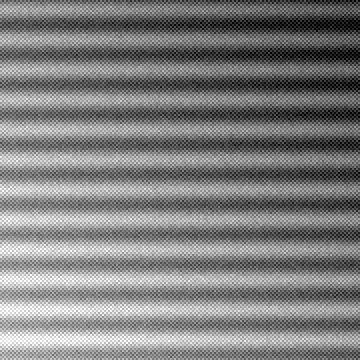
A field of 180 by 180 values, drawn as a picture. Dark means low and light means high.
Overall the values sit about 50% of the way up the scale. Horizontal stripes repeat 12 times down the table. The halves do not mirror each other. Values rise toward the bottom left.
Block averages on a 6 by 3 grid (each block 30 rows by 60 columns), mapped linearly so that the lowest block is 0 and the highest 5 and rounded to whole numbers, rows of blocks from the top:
2 1 0 / 3 2 1 / 3 2 1 / 4 3 2 / 4 3 2 / 5 4 3
